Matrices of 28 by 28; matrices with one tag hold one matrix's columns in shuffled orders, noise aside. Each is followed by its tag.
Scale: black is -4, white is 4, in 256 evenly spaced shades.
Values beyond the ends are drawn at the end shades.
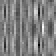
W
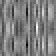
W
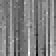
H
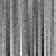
H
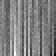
H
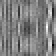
W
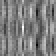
W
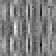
W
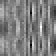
W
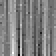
H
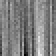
H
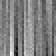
H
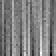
H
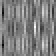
W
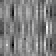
W
